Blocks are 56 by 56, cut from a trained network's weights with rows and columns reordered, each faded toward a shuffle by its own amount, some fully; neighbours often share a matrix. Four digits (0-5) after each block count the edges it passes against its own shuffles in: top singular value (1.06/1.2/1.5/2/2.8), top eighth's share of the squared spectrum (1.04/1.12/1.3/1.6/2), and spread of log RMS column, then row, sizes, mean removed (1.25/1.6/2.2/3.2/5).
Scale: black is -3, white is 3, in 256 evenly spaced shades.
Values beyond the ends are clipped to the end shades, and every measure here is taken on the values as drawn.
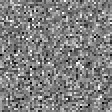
3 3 1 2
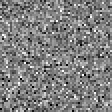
1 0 0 0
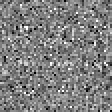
2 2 1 1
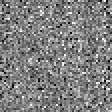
2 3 1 1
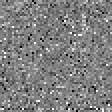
2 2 0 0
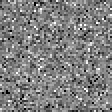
1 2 0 0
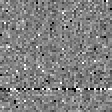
3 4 0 2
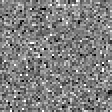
1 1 0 0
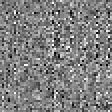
3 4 3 2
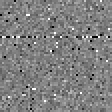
3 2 0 1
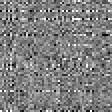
3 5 2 3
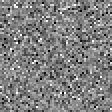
0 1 0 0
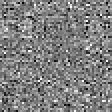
3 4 2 2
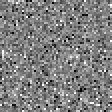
1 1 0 0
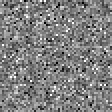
1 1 0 0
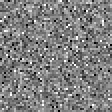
0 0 0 0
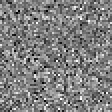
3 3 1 1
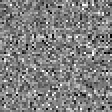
3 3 1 2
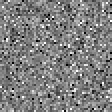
0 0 0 0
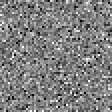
2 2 0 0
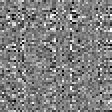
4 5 3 3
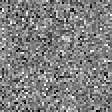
2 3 2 1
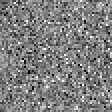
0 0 0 0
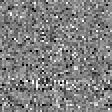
2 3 1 2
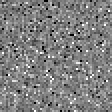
0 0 0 0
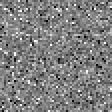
0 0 0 0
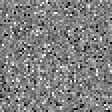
1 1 0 0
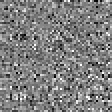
3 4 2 3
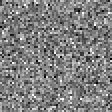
1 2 0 1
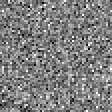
1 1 0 0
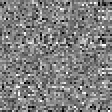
3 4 1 2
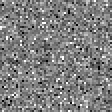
0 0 0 0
